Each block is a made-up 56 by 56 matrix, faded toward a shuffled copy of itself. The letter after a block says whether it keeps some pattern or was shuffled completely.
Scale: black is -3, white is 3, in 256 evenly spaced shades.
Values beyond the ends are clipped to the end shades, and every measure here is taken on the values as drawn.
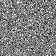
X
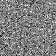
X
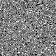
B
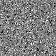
X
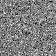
B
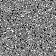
X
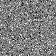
B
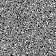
B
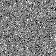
X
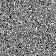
B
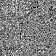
X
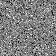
B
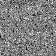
B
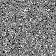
X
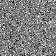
X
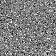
B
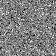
B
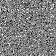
X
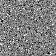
X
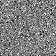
B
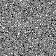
B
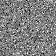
B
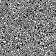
X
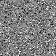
B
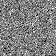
B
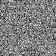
B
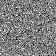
X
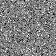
B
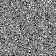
B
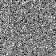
X
